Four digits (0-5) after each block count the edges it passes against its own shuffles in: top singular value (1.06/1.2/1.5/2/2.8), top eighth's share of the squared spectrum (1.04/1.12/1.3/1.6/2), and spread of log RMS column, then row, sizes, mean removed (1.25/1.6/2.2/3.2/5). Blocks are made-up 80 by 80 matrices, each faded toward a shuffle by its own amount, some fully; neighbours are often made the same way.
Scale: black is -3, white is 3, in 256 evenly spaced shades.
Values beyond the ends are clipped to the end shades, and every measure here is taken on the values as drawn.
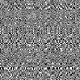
5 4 3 3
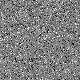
2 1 0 0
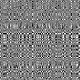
5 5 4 4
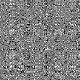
4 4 2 2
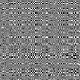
5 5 4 4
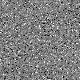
3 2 0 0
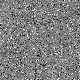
2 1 0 0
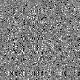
4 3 2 2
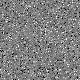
1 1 0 0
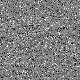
2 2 0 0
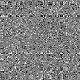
4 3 2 2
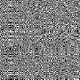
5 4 3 3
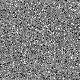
2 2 0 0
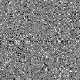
4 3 1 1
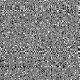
4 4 2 3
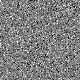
2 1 0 0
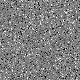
1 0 0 0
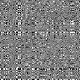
5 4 3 3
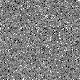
3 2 1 1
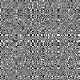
5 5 3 3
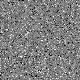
2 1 0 0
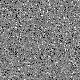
3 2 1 0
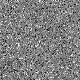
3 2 0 0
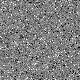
1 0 0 0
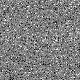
3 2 1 1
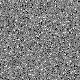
3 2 0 0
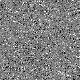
2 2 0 0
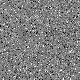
0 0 0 0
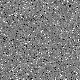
0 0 0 0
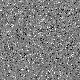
0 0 0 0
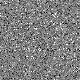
0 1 0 2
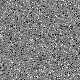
0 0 0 0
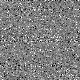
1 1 0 2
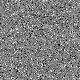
0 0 0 0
